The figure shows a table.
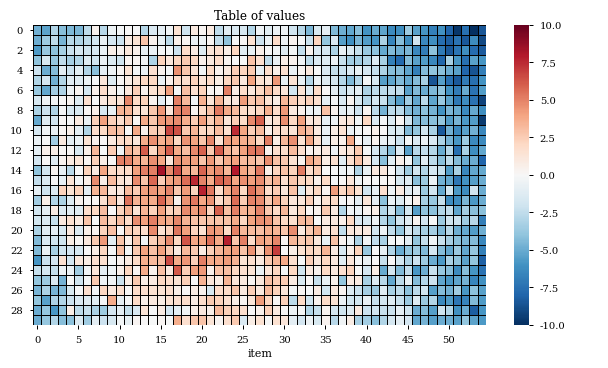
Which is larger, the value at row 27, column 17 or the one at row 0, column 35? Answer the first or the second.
the first
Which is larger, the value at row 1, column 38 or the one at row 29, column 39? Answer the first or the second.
the second
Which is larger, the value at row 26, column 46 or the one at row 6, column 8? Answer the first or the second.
the second
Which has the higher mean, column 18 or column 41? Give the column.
18
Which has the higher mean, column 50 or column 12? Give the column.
12
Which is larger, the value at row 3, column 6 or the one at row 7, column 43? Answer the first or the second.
the first
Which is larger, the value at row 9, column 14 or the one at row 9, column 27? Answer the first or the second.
the second
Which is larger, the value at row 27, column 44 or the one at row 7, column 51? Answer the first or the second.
the first
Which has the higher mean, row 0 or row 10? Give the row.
10
